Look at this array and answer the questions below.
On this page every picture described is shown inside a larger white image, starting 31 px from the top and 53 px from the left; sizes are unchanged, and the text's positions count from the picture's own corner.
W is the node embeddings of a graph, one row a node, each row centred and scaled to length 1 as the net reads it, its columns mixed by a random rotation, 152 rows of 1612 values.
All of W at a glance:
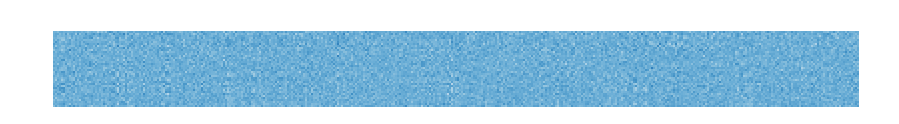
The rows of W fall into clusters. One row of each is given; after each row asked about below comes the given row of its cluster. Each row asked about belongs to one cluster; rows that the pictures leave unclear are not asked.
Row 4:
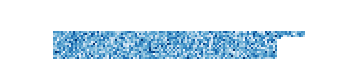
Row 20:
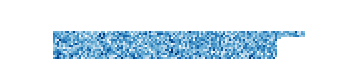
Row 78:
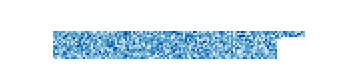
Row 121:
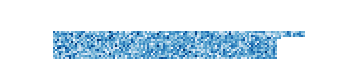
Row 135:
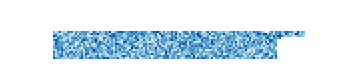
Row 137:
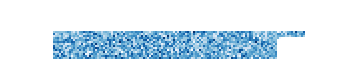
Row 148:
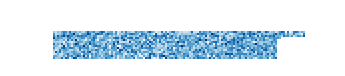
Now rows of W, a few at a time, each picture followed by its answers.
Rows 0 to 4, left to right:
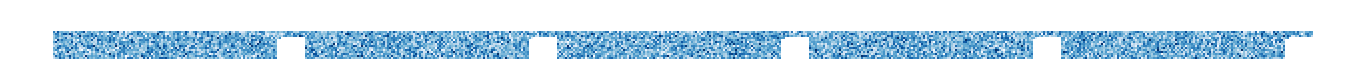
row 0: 121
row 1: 137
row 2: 148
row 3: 137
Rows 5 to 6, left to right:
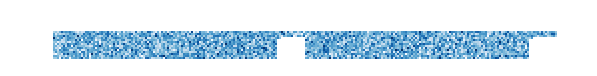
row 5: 148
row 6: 4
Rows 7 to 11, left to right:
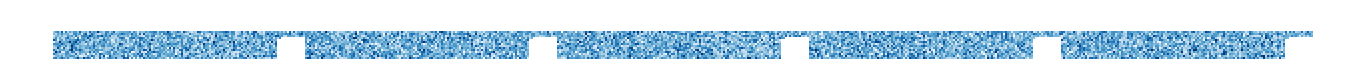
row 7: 4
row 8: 20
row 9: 78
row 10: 137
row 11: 4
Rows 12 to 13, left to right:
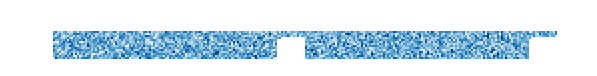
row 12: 4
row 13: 137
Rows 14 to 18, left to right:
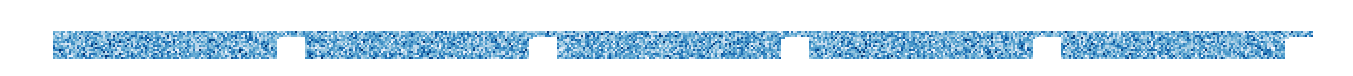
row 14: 137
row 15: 20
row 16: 148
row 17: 137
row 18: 78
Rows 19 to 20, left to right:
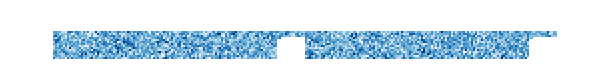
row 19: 135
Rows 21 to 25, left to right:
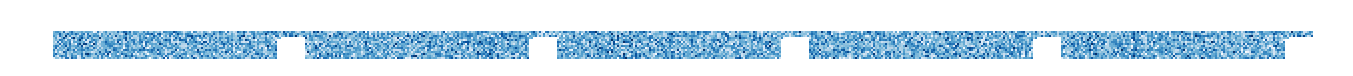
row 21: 78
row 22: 148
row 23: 137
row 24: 20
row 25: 78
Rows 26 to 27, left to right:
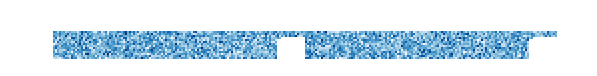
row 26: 78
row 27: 20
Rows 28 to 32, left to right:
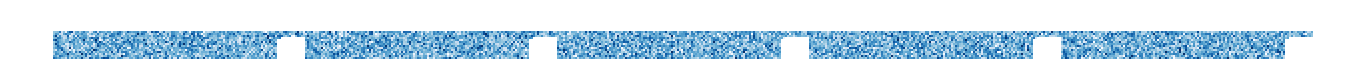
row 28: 135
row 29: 135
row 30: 137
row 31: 137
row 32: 20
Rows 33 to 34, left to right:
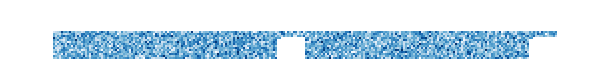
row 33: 148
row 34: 4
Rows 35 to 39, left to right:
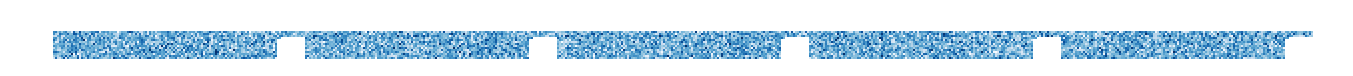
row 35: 4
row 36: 148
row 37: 148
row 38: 78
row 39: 135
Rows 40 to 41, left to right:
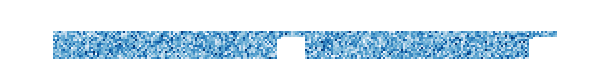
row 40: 135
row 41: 4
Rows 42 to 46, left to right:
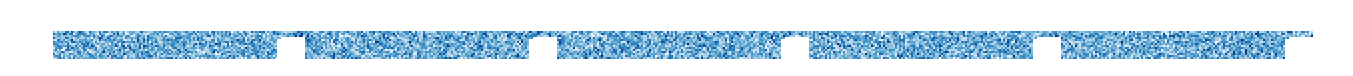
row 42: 121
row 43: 135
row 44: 135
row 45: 121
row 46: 148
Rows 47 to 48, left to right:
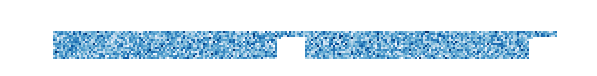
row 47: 4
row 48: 78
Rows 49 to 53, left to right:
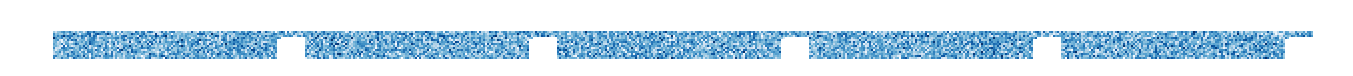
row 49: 148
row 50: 78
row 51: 137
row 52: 148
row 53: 121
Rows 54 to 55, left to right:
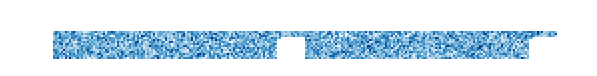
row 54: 20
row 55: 135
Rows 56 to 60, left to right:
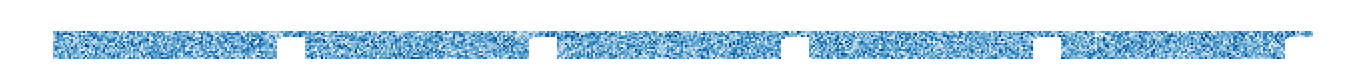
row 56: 121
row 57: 121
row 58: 148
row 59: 78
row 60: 135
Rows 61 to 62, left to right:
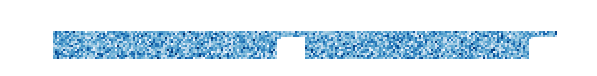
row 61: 20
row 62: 137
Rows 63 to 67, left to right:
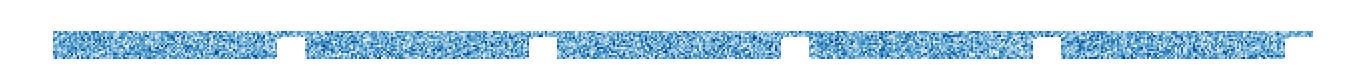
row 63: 4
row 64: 4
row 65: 137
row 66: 78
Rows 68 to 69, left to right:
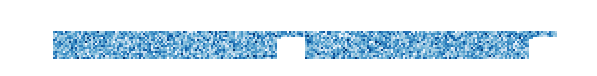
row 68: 4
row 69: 135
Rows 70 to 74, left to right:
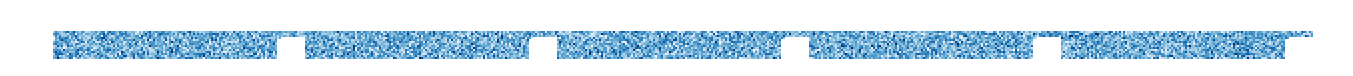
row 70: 20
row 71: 137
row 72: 135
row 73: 121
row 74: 148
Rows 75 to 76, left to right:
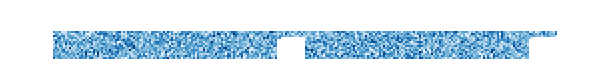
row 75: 135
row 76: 137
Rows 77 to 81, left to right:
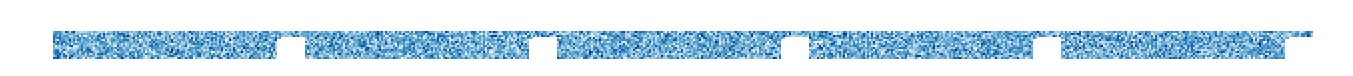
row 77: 20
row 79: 135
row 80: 148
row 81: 121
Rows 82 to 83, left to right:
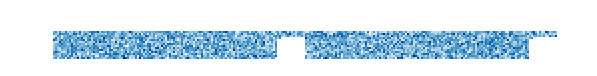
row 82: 4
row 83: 148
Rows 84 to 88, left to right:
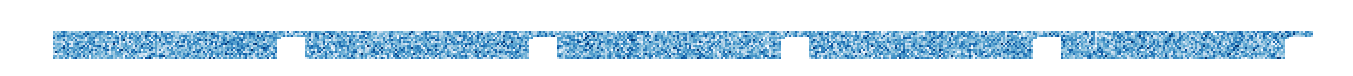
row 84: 148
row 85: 121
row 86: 78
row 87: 121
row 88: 135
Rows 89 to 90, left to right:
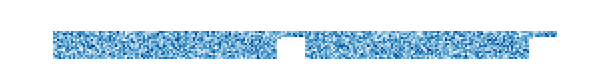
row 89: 121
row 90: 121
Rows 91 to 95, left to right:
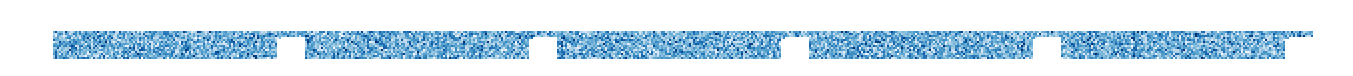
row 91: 4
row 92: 135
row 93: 20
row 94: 137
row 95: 78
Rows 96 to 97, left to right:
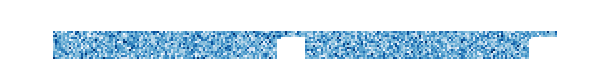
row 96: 135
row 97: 137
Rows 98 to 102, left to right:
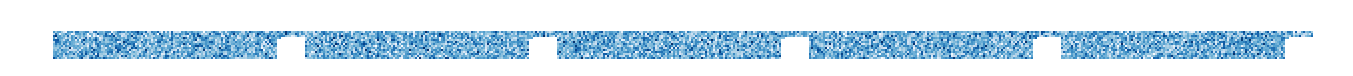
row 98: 135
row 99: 78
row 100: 4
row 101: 135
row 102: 148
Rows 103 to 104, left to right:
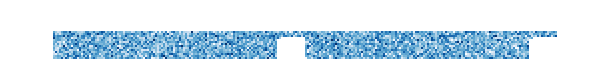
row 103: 148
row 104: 78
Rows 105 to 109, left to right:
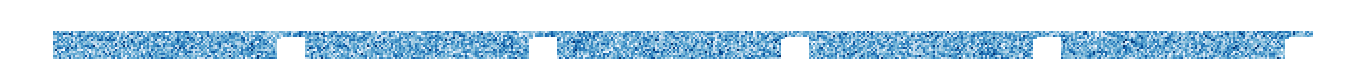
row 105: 121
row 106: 121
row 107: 4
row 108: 148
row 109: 135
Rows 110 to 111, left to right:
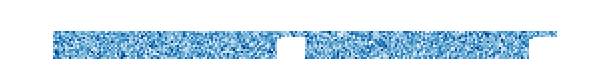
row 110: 20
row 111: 135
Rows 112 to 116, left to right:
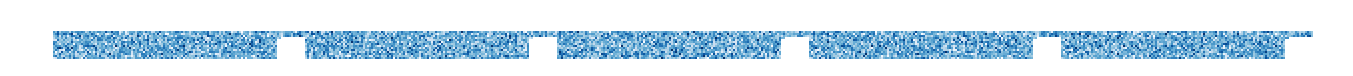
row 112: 121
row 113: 4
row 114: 20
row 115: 121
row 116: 121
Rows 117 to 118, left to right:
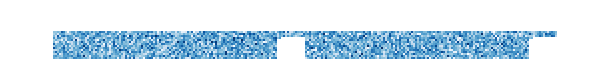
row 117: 148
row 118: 121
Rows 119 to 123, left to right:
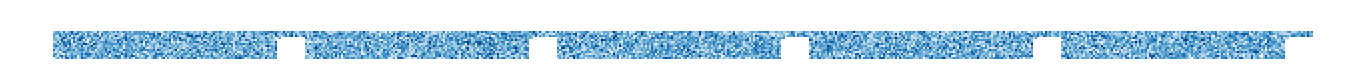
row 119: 78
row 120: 148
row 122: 4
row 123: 121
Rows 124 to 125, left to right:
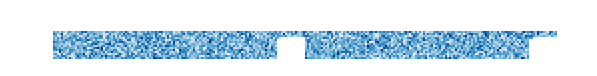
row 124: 137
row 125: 135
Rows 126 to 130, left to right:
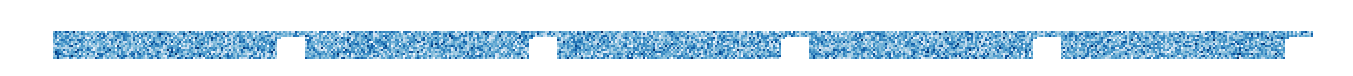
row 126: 20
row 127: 135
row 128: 4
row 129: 20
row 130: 148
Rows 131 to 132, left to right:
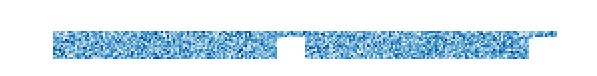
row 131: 137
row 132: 121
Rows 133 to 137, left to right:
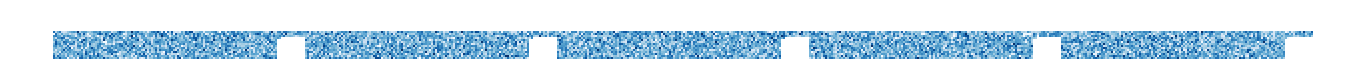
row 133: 135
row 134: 4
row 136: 121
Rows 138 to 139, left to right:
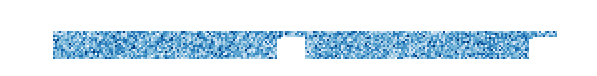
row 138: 135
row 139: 148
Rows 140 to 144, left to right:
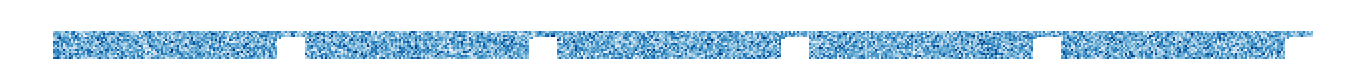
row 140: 20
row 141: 121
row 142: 4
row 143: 148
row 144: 20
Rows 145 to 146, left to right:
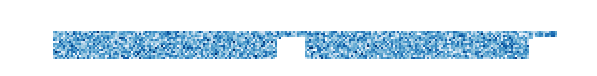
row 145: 4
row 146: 121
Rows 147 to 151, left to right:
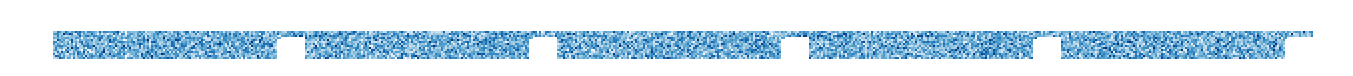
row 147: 121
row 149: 121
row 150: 148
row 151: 137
